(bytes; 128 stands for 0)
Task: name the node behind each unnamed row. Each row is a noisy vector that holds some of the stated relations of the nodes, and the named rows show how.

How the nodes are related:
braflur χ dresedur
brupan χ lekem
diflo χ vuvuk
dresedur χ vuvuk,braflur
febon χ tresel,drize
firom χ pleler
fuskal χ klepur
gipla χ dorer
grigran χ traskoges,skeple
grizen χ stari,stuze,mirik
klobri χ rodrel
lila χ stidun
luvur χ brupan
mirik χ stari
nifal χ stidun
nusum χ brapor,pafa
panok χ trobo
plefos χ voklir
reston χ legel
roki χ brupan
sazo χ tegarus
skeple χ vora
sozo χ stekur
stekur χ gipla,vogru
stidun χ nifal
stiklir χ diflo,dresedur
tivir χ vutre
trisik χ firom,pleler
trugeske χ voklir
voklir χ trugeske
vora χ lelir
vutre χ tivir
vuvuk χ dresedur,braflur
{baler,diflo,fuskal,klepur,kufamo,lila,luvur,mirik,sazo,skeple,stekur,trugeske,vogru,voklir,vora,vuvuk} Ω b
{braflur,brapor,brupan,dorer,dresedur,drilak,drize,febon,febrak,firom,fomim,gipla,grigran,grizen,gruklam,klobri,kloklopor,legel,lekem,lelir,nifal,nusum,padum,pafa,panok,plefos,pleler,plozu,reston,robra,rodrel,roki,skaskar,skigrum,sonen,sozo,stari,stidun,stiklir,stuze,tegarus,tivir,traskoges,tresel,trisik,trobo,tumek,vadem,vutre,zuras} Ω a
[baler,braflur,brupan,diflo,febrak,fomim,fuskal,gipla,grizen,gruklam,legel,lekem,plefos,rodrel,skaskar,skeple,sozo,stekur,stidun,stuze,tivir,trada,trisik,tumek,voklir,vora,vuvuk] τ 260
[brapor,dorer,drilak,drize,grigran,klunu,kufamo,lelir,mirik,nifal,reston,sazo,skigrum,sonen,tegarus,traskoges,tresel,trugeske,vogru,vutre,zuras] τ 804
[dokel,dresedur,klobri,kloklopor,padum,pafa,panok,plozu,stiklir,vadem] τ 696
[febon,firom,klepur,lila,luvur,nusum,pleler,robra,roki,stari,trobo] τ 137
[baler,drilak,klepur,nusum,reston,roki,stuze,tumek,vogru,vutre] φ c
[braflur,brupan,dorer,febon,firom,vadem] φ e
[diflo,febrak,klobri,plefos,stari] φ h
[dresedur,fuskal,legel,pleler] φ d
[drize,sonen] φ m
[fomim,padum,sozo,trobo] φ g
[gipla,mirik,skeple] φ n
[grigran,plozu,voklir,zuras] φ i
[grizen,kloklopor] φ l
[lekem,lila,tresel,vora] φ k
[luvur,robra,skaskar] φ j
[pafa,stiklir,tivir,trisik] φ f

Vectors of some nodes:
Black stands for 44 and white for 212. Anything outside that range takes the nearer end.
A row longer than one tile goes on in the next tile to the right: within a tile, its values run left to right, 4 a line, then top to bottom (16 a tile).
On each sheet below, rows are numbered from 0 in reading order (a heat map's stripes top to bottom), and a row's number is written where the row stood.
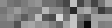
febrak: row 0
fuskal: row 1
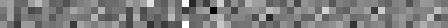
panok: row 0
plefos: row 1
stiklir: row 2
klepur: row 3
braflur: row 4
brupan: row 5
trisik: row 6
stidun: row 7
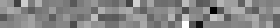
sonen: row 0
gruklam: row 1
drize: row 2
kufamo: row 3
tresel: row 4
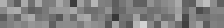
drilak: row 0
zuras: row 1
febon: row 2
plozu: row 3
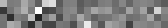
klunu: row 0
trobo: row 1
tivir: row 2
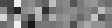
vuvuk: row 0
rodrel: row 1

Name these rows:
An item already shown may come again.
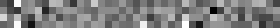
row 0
diflo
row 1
grigran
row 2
pleler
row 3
mirik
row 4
dresedur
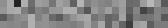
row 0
dorer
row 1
tresel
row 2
panok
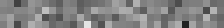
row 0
legel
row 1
trobo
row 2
tresel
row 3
grizen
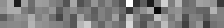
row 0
dorer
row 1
nusum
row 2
lila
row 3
pafa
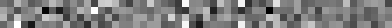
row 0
kufamo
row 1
trada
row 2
grigran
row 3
diflo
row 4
luvur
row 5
roki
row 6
vadem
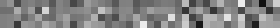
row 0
gipla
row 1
legel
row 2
trobo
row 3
stekur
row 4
vora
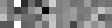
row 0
klepur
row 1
lekem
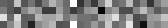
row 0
skeple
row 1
klepur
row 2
voklir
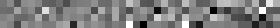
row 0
skaskar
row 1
grizen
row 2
sazo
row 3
kufamo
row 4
dokel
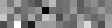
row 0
vogru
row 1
robra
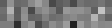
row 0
padum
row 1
sozo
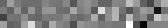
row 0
firom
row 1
skaskar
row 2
trugeske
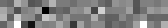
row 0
kufamo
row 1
trisik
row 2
stari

